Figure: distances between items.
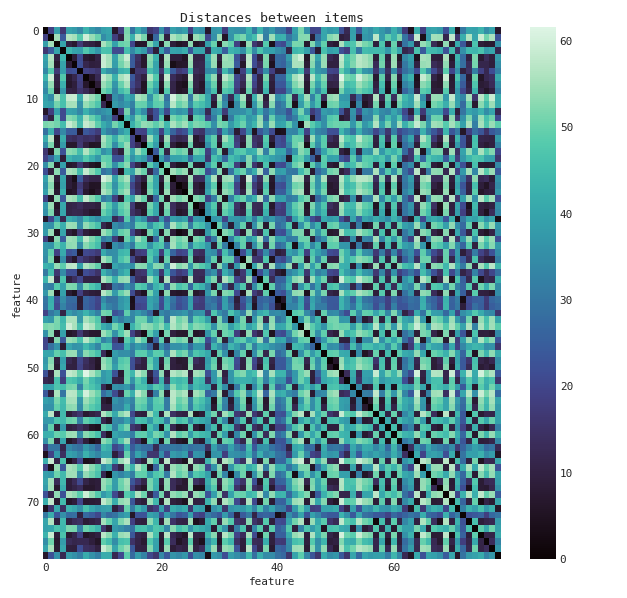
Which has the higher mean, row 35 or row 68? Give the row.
35
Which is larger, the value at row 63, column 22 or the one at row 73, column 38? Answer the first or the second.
the second
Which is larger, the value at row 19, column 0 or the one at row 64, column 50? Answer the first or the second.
the first
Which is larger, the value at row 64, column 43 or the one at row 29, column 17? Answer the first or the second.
the first
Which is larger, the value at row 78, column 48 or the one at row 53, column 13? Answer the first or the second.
the first
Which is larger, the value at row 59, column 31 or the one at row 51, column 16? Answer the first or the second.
the second
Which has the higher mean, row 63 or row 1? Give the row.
1
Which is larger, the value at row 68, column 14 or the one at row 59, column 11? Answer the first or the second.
the first
